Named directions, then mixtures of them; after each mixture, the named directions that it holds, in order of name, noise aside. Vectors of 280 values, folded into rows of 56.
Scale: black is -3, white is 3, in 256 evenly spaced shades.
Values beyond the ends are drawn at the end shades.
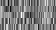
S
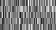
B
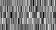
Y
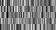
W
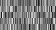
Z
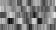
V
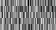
B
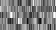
V, Y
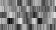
V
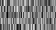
W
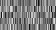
Z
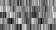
B, V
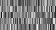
Z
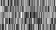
S, V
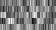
V, Y
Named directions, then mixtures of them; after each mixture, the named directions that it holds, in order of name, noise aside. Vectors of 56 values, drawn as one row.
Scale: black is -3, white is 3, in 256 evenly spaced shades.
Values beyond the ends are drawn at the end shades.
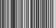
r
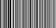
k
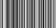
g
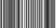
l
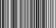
l, r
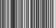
r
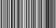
k, l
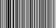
g, k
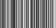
r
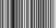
g, r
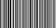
k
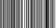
l, r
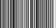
k, r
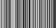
r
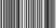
l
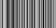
g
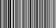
k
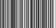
r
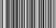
g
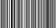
k, l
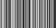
r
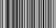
g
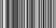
g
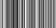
g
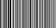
k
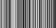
r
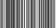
g, l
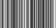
g, r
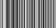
g
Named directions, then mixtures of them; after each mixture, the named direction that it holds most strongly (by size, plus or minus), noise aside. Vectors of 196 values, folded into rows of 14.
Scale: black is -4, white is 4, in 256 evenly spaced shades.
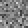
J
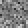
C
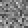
J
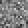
C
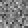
J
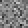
J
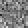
C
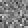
J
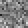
C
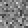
J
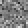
C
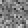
C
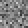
J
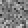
C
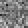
J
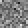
C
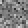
C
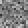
C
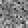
C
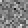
C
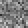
C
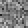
C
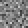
J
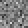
J
